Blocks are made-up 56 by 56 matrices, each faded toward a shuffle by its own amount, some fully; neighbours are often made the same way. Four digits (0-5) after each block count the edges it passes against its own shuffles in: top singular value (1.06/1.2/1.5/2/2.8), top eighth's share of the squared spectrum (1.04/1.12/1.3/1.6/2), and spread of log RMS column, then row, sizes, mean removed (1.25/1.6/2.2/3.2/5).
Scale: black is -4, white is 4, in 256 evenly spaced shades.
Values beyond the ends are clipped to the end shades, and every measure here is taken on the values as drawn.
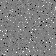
0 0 0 0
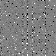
4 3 1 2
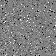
2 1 0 0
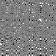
4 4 2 2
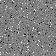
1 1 0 0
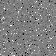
2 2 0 0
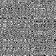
4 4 2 3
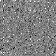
3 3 1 1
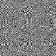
4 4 3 2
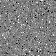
1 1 0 0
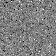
0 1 0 0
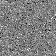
0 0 0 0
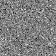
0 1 0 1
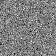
0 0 0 0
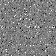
2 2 0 1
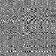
4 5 3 3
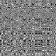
4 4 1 3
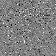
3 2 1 1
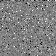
2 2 0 0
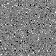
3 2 0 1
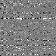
4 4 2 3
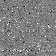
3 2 0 1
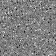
0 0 0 0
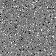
0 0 0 0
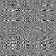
4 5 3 3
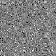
3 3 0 1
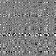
4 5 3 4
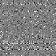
4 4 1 2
